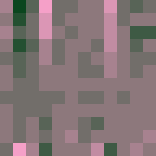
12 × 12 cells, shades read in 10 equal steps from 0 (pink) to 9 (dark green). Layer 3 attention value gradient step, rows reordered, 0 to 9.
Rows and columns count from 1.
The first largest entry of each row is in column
2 2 11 2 2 2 2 1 2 4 2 4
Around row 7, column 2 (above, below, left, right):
6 5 4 5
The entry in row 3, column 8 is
4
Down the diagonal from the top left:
3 8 5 3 5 4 4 5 4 4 4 4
